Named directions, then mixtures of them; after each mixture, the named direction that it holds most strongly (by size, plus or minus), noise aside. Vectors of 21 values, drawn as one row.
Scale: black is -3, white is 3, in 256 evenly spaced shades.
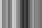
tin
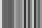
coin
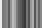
tin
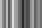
tin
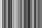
coin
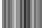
tin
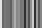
coin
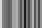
coin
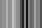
tin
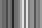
tin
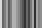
tin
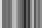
tin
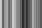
tin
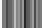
coin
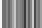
coin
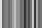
coin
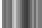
tin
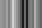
tin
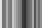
tin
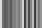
coin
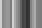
tin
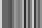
coin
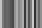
coin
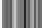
coin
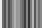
coin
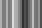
tin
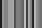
coin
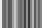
coin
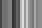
tin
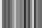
coin
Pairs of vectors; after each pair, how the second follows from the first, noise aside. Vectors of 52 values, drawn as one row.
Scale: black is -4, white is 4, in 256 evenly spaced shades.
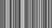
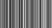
sign-scrambled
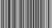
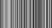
sign-scrambled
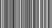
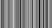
negated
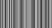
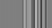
partly zeroed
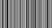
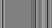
partly zeroed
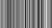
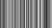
negated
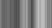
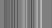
partly zeroed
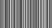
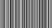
negated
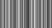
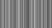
shrunk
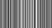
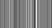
partly zeroed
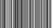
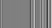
partly zeroed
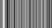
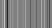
partly zeroed
